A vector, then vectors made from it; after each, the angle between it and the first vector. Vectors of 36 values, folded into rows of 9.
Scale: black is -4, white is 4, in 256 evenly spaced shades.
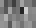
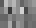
nearly opposite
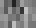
nearly parallel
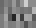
orthogonal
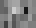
partly opposed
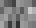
partly aligned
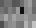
partly aligned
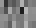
nearly parallel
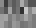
nearly parallel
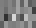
orthogonal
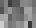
partly aligned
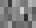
partly opposed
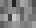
partly aligned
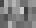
nearly opposite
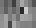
nearly parallel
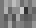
nearly opposite
